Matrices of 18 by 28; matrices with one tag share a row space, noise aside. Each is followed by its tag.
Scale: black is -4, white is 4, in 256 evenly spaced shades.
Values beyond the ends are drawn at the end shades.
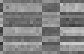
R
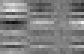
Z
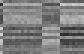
R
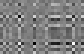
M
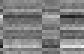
R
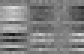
Z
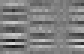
Z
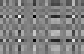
M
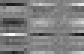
Z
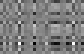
M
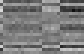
R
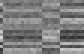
R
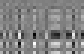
M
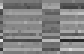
R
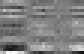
Z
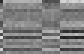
R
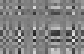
M
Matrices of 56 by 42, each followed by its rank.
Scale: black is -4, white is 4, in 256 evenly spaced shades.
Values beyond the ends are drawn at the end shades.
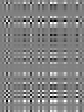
one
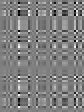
one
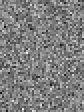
full rank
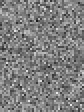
full rank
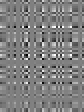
one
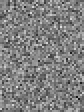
full rank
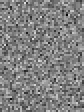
full rank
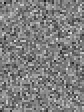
full rank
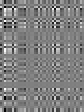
one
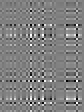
one
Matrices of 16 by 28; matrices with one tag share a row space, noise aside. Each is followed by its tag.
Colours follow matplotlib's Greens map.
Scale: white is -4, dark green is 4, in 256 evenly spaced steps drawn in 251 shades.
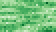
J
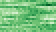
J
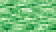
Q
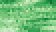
J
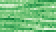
J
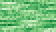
J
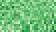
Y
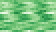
Q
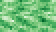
Q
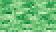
Q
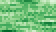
J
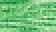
J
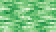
Q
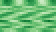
Q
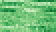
J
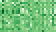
Y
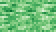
Q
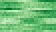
J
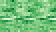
Q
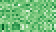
Y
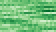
J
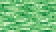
Q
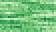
J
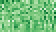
Y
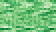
Q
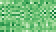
Y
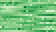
J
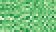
Y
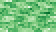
Q
